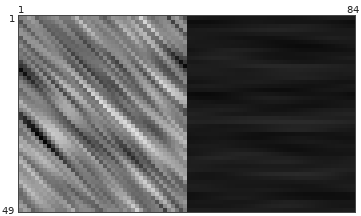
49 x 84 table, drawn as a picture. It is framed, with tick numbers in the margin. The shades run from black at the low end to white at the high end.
It is made of 1 by 2 panels. Panel 1,1: middling, slanting down to the right, strong in contrast. Panel 1,2: very low, streaked across, faint in contrast.
